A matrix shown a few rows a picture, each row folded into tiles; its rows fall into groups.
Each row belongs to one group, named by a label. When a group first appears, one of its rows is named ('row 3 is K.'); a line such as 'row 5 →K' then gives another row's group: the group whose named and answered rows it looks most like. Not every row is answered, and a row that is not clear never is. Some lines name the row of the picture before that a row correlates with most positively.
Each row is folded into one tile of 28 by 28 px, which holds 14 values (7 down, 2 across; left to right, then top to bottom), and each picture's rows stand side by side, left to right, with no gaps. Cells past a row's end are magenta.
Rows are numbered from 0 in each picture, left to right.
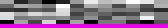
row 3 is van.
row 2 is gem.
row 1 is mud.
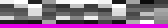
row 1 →gem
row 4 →gem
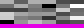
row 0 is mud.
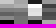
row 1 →gem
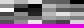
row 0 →van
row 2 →mud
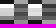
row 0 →gem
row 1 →gem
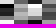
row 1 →gem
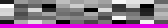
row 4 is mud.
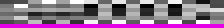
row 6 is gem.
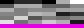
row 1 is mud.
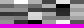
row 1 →mud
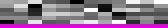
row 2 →mud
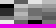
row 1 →van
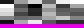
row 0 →gem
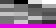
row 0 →mud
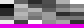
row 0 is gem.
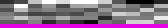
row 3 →van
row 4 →mud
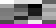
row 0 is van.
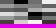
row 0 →mud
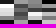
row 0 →gem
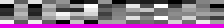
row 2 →mud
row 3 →gem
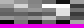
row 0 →van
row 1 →van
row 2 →gem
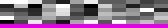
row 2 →gem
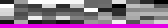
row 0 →gem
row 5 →mud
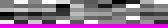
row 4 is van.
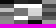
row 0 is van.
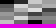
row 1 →van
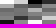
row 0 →van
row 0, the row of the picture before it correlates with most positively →1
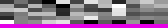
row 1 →mud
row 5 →van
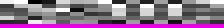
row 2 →van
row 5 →gem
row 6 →gem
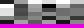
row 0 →gem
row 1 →van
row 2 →van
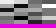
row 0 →van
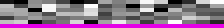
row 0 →mud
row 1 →van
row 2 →mud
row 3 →gem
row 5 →van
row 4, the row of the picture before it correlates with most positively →0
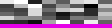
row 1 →gem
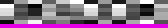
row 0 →gem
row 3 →gem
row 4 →gem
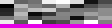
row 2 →van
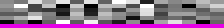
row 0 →van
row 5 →gem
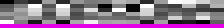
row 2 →gem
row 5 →gem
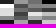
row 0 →gem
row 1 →mud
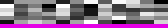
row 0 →gem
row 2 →gem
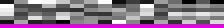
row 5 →gem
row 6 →mud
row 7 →mud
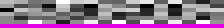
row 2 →van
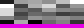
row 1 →van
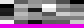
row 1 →van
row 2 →mud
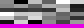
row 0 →mud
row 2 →van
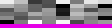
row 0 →van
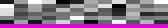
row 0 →gem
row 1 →van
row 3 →van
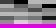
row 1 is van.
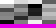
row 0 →van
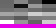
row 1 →mud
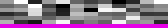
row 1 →gem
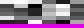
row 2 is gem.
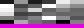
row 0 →gem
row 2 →van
